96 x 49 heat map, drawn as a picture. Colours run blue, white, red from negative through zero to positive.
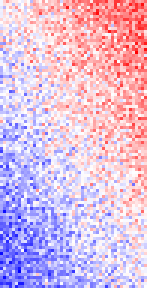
Ninth with the lowest average: bottom left. Mirror symmetry: none. Slope: up to the top right. Odd rows or columns: none.
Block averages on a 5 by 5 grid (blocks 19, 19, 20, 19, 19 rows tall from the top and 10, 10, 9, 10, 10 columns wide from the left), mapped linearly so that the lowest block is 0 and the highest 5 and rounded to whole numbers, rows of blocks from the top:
3 3 4 4 5
2 3 3 4 4
1 2 3 3 4
1 1 2 2 3
0 1 1 2 2
